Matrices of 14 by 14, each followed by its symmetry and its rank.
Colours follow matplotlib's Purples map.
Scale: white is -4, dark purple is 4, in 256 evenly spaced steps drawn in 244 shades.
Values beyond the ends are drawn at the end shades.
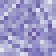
symmetric, full rank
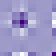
symmetric, rank one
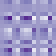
neither, rank one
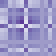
symmetric, rank one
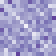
symmetric, full rank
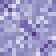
symmetric, full rank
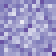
symmetric, full rank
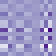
neither, rank one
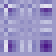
symmetric, rank one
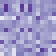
neither, rank three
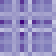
symmetric, rank one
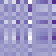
neither, rank one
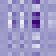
neither, rank one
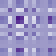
symmetric, rank one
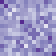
symmetric, full rank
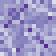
symmetric, full rank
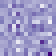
neither, rank three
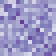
symmetric, full rank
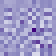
neither, rank three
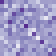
symmetric, full rank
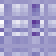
neither, rank one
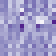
neither, rank three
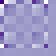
symmetric, rank one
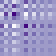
symmetric, rank one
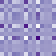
symmetric, rank one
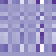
neither, rank one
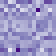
neither, rank three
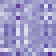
neither, rank three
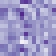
neither, rank three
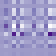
neither, rank one
